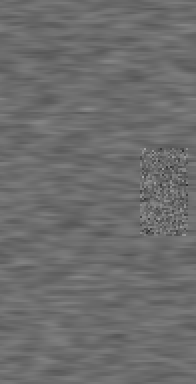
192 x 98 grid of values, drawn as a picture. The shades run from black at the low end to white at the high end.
Values change most from cell to cell in the middle right. The distribution is heavy-tailed on both sides. Streaks run across, left to right. An odd patch, rougher than its surroundings, sits in the middle right.
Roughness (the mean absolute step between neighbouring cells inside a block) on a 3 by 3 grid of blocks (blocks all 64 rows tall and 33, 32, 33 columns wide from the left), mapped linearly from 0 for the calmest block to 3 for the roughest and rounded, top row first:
000 | 003 | 000
